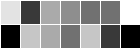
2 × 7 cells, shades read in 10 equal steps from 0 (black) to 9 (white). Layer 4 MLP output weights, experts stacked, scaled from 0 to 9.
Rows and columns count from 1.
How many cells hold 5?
1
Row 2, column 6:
2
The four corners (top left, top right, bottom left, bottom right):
8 9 0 0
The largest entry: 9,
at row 1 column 7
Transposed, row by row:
8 0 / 2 7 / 6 6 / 5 4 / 4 7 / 4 2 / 9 0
